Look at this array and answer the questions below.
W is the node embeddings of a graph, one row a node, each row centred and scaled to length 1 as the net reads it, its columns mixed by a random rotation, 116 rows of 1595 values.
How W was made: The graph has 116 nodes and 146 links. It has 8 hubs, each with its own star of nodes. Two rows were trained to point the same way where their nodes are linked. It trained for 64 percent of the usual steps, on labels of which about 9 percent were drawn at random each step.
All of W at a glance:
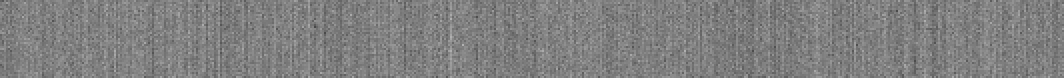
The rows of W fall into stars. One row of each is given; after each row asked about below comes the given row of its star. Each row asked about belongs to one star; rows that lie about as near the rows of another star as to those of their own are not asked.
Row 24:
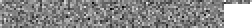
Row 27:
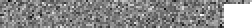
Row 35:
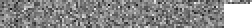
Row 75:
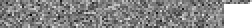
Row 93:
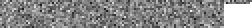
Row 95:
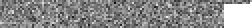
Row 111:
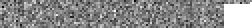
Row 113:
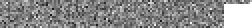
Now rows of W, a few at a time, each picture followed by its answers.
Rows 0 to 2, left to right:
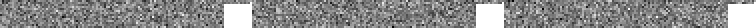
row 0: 27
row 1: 113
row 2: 111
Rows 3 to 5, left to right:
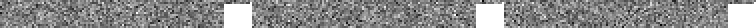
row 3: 95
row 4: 111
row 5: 93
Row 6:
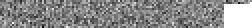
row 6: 24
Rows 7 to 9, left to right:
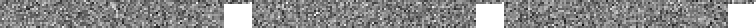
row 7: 75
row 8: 75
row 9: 35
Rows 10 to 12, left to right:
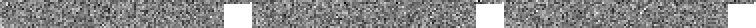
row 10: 95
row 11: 24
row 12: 95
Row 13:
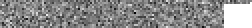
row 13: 93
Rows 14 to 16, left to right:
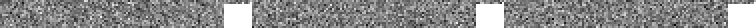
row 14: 75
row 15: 35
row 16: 35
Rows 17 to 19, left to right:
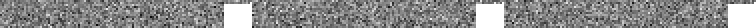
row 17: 35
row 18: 35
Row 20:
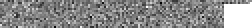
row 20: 111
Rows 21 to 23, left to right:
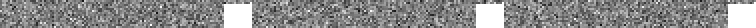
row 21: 113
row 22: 93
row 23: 113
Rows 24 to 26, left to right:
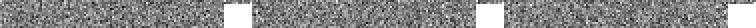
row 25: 24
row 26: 111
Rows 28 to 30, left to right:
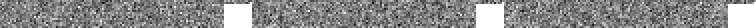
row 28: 113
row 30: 111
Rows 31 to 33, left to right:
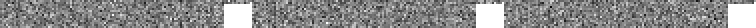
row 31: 111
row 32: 35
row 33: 35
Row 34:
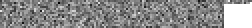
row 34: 75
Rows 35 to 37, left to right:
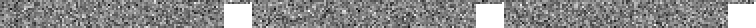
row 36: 93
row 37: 111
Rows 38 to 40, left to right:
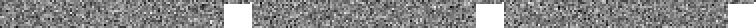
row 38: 35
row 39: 95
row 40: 93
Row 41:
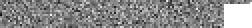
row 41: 93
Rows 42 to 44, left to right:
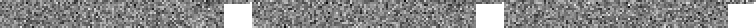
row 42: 35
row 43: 95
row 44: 24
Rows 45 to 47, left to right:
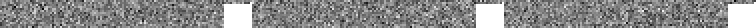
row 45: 113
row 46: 111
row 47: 93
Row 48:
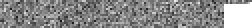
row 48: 35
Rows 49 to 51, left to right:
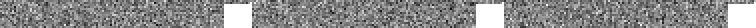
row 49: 113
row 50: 113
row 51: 27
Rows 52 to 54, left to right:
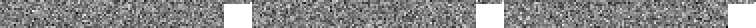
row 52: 95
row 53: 24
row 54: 27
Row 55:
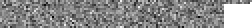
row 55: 113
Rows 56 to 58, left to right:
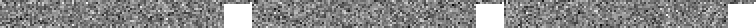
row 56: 93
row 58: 93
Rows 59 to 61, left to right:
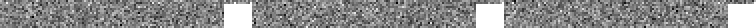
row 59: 113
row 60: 24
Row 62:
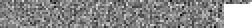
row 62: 95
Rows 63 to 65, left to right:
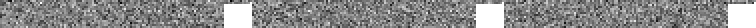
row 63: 111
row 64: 93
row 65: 35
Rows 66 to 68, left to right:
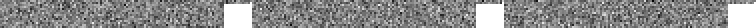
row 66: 111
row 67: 111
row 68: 113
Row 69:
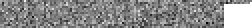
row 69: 35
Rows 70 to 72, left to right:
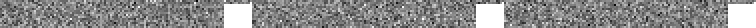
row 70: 113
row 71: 75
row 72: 113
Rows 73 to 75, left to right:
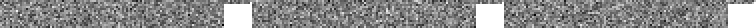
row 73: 75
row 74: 35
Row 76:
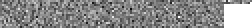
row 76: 24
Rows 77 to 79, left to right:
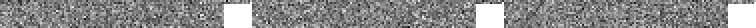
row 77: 27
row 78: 93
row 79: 35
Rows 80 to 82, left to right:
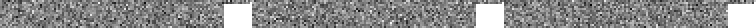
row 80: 111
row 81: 93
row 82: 27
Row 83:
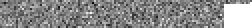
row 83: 24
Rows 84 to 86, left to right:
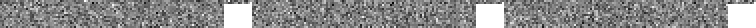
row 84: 75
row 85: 93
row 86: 27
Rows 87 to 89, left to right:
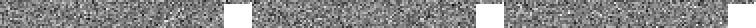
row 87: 24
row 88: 35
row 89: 75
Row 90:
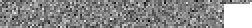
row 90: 111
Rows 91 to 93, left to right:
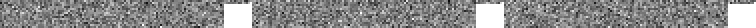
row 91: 75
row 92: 113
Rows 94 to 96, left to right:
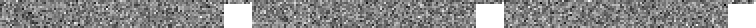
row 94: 35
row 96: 75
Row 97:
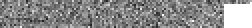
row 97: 93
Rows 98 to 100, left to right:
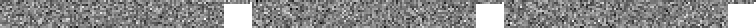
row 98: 27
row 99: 93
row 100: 111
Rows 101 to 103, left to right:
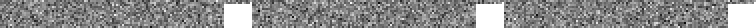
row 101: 75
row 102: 111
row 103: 24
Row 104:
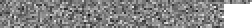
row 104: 93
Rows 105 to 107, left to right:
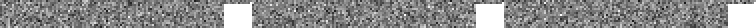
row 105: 93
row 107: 111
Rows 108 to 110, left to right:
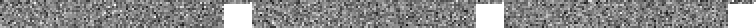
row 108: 27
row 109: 27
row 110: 75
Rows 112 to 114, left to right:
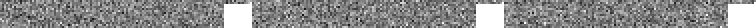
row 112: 111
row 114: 27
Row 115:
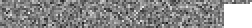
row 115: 95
